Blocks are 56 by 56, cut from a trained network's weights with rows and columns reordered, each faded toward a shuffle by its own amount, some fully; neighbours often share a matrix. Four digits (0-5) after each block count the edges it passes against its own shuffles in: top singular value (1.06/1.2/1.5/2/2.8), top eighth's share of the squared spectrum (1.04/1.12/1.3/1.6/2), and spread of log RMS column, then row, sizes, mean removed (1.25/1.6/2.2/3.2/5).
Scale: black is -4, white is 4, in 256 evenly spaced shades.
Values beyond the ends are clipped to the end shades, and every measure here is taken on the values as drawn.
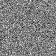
2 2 0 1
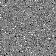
0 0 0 0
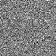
3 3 0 1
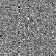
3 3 1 0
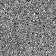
0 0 0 0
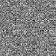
4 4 1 2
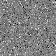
0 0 0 0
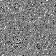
2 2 0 1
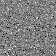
1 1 0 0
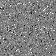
2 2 0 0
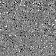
2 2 0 1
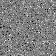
0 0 0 0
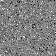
0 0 0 0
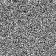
2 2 0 0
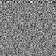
4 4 2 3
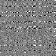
4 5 2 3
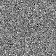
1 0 0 0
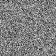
2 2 0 0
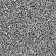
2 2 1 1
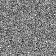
2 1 0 0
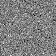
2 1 0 0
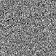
3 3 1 1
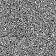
1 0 0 0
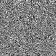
2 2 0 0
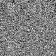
3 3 1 1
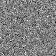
1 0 0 0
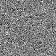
2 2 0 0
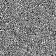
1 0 0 0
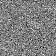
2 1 1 0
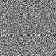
4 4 2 2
